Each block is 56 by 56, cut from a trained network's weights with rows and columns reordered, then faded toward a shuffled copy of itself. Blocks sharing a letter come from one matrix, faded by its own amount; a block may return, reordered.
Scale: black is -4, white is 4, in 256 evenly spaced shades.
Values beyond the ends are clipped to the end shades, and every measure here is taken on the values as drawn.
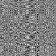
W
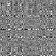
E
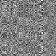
W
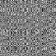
W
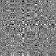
E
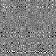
E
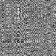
W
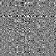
E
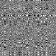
E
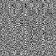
W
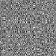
W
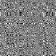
E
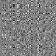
E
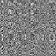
W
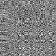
W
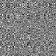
W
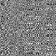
W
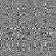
E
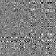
E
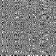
E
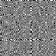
E
